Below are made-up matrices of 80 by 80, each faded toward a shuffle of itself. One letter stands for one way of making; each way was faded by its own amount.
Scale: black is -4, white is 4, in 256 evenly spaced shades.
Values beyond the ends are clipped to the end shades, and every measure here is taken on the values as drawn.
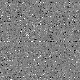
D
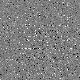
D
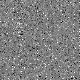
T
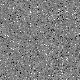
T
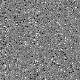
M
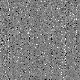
M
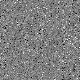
T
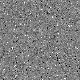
T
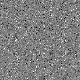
M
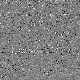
D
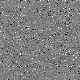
D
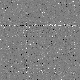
D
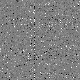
D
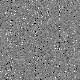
T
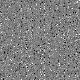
T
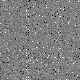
D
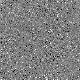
M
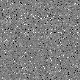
D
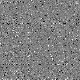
D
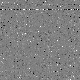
D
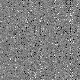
M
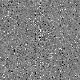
T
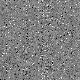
T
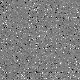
D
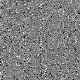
M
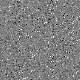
T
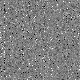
T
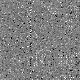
M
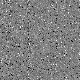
T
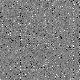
M
